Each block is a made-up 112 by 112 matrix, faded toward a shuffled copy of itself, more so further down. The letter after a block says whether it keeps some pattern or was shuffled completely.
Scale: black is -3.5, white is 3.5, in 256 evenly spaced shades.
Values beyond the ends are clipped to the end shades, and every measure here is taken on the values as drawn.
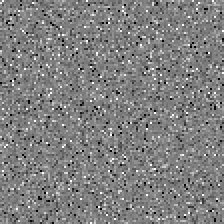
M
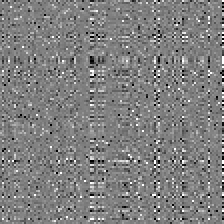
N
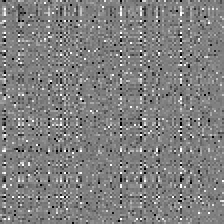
N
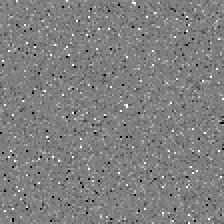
M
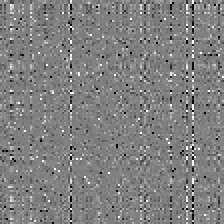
N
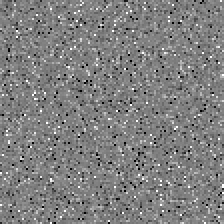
M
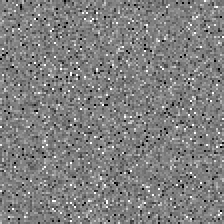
M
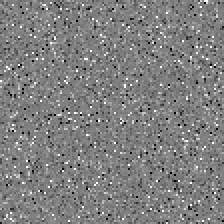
M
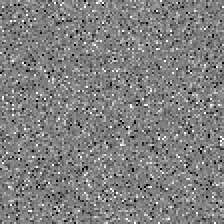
M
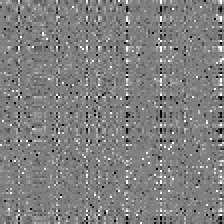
N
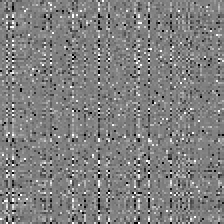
N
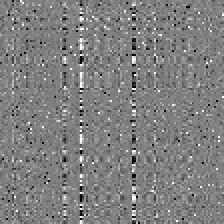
N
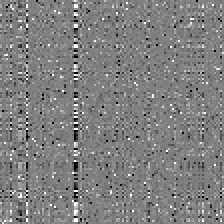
N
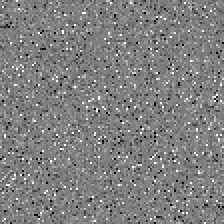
M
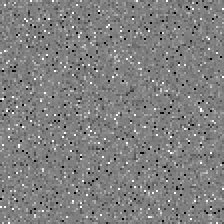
M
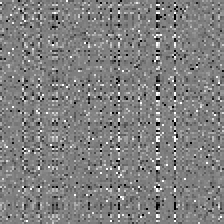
N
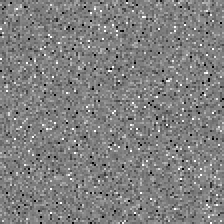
M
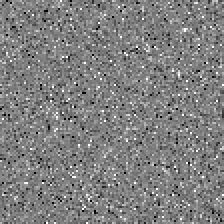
M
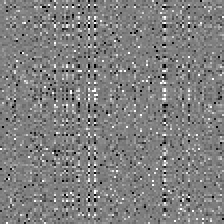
N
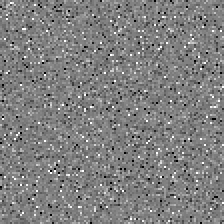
M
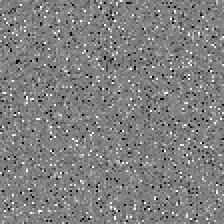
M
